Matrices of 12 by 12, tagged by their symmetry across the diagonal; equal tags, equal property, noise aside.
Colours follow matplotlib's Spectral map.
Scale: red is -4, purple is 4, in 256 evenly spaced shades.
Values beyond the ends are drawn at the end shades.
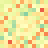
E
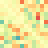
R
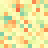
R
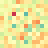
E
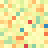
R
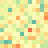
E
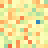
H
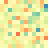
H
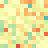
R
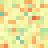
H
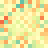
R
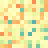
E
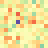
H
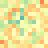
E
